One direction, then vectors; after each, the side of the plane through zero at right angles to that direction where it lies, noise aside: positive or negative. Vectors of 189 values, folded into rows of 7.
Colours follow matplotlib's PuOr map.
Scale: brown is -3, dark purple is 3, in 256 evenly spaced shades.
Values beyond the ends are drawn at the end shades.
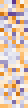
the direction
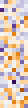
negative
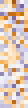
negative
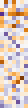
negative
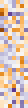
positive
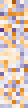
negative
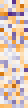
positive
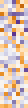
positive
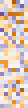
negative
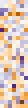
negative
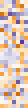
positive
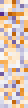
negative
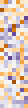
positive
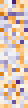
positive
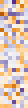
positive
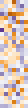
negative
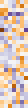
positive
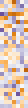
negative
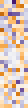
positive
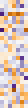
negative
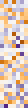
negative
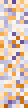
positive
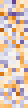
positive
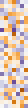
negative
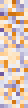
negative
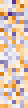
positive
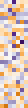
positive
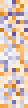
positive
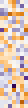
negative
